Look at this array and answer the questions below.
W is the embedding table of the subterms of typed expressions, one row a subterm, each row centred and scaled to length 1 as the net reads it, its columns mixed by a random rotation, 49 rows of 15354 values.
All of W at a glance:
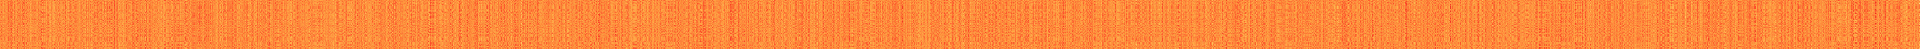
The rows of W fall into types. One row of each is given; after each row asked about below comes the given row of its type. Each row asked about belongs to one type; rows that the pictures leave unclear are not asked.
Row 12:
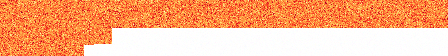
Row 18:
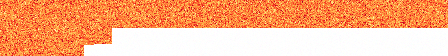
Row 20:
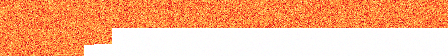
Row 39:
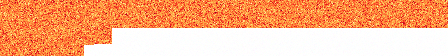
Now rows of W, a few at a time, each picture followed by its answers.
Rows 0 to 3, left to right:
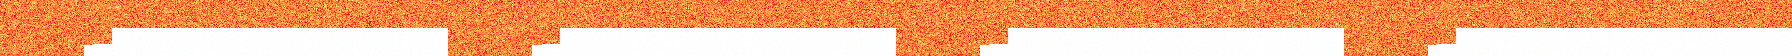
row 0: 12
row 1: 39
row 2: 12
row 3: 39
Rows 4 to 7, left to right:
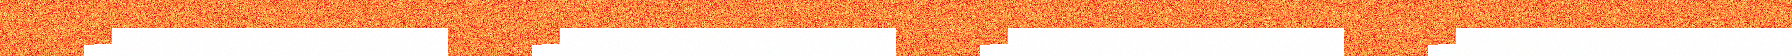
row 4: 39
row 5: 12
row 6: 18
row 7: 18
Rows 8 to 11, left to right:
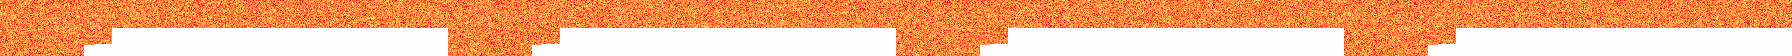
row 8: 18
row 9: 39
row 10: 39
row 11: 39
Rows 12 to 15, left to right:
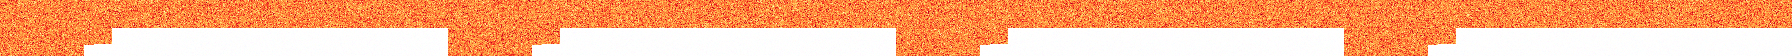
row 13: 12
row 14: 20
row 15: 20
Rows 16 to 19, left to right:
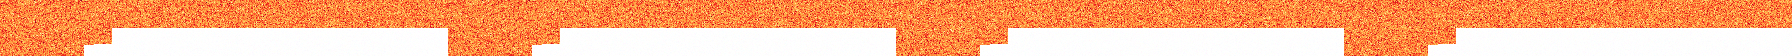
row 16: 12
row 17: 12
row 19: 39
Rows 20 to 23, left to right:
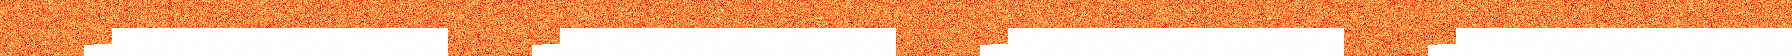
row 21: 18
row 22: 20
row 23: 12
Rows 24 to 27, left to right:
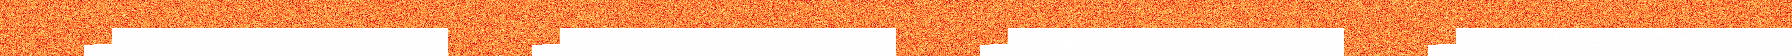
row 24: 20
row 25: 18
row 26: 39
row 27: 20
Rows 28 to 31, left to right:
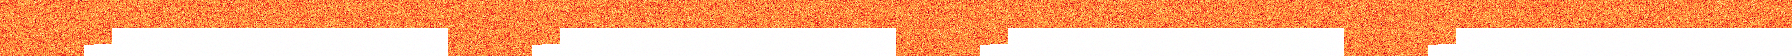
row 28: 12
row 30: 20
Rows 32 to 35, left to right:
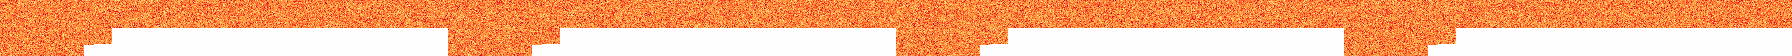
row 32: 12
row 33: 39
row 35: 20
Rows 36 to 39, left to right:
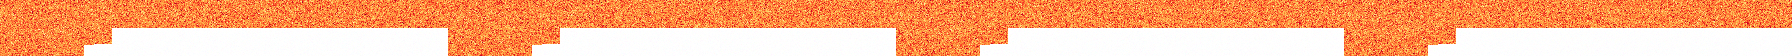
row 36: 20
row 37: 39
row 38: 39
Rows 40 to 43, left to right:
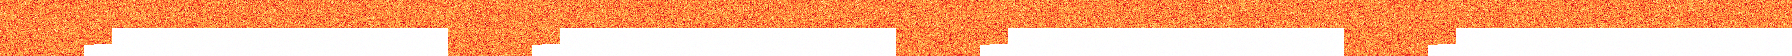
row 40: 18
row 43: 12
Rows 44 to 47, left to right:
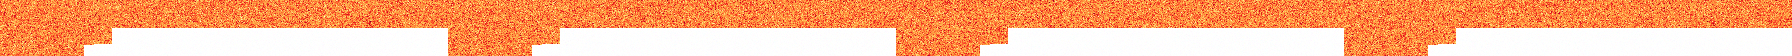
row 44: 12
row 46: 39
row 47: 12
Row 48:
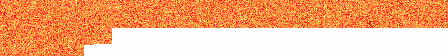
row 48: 12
